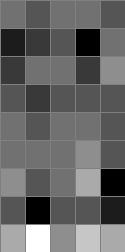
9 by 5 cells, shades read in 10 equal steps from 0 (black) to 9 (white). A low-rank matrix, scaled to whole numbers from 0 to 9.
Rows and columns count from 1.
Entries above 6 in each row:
0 0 0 0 0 0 0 0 2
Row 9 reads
6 9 5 7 6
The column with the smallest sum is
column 5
